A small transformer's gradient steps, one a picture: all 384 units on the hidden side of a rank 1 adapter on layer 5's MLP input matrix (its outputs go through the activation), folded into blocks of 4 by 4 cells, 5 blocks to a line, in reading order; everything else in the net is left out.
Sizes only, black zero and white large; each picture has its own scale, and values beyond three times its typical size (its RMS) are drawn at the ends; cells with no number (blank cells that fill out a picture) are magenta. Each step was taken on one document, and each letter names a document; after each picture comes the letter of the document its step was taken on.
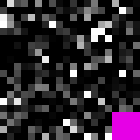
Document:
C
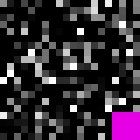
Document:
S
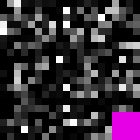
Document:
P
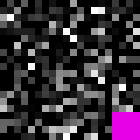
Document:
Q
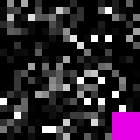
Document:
Q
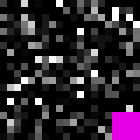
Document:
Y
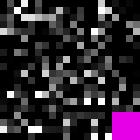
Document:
Q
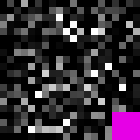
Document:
Q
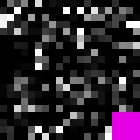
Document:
C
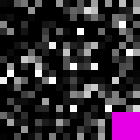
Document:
S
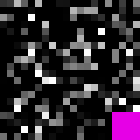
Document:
S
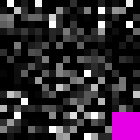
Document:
Q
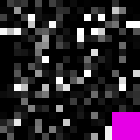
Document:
C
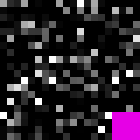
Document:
Y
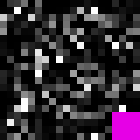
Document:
P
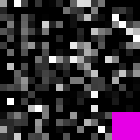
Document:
Y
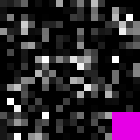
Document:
Y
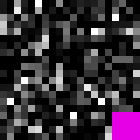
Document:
C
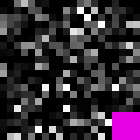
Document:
P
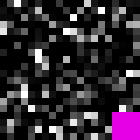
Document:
C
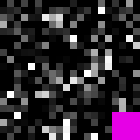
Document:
Q
